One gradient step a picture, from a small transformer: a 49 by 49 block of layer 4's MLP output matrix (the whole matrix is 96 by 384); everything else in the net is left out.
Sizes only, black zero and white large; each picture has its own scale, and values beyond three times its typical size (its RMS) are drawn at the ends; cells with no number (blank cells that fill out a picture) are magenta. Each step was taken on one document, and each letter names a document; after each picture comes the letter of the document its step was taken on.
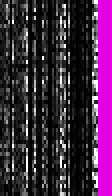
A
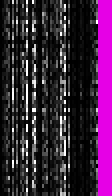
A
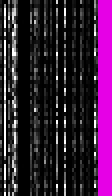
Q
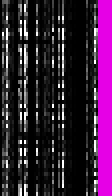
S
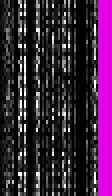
S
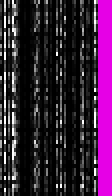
Q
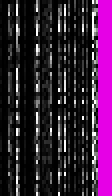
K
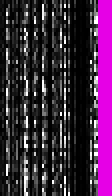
A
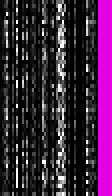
A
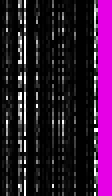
S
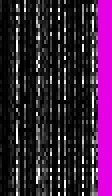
K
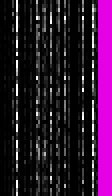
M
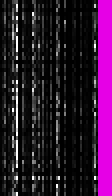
Q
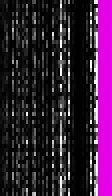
A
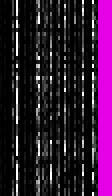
M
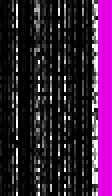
K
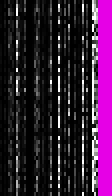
K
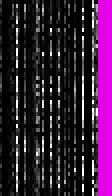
K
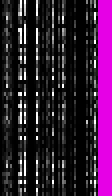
S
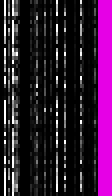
Q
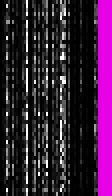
A
